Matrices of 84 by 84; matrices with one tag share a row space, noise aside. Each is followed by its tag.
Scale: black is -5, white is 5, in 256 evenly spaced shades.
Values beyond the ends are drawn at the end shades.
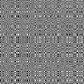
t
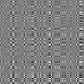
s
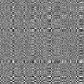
s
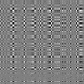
s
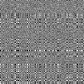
t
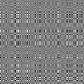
t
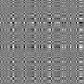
s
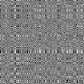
t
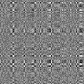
s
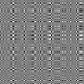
s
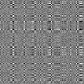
s
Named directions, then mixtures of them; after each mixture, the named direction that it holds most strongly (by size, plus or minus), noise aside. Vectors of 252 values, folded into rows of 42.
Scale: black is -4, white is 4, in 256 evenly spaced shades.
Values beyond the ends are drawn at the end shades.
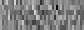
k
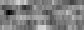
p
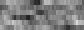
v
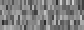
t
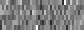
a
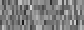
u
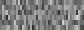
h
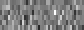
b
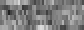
p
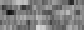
p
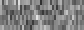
k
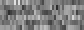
p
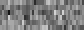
b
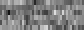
b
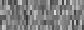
u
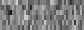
u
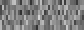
a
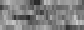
v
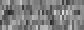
p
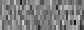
u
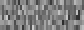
h
